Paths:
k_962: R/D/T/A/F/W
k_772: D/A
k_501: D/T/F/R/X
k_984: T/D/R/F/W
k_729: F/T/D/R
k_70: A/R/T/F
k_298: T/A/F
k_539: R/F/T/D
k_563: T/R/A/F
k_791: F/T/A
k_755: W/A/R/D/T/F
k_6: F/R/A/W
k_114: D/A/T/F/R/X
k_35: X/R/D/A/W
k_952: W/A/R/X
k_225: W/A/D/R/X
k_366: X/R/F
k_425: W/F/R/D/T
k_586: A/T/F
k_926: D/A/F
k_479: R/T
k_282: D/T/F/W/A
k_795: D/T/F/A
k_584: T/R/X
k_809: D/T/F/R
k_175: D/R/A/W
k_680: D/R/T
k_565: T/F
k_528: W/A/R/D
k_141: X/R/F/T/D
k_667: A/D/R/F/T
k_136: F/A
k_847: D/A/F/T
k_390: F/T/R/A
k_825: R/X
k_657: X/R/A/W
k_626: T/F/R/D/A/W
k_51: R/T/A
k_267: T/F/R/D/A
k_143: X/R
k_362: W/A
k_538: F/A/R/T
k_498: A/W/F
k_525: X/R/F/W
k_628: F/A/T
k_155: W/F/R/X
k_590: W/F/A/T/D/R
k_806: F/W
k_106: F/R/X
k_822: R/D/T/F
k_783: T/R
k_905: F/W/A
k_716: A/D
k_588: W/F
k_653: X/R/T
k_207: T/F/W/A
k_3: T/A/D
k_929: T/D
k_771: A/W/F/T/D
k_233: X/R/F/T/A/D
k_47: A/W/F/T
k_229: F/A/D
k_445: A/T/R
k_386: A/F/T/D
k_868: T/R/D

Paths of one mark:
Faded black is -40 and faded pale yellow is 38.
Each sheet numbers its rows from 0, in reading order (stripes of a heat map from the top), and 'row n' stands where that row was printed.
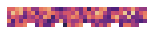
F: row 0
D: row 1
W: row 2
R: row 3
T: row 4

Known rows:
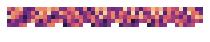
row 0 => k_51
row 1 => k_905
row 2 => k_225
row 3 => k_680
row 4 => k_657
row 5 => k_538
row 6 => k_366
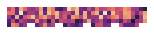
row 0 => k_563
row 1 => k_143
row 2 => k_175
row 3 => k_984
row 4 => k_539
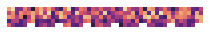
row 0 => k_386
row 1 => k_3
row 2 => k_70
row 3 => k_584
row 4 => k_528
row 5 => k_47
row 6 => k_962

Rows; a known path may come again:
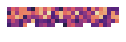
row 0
k_809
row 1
k_3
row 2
k_584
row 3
k_479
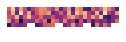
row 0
k_653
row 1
k_106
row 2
k_143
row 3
k_207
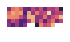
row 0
k_962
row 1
k_588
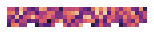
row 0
k_298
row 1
k_501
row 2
k_822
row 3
k_538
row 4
k_225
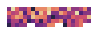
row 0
k_528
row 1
k_905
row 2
k_755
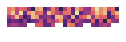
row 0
k_929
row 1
k_586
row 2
k_563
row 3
k_229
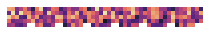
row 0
k_47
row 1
k_70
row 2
k_590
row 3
k_525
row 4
k_772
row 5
k_539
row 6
k_362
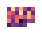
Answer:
k_657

